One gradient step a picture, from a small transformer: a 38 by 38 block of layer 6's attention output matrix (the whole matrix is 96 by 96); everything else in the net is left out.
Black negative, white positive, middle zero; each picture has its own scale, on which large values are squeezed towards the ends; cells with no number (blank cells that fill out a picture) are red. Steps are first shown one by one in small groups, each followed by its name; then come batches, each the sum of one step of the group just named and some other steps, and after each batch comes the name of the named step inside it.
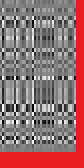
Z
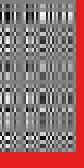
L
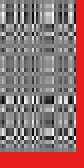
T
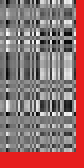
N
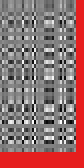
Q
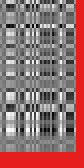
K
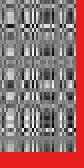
K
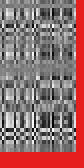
Z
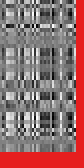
K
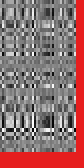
Z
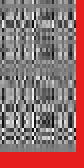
Z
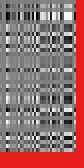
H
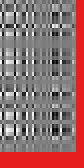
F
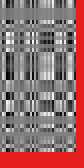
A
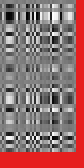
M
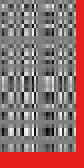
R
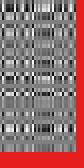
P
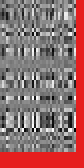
H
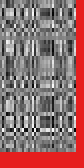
A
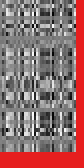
R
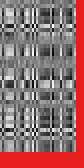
R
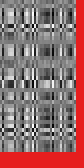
R
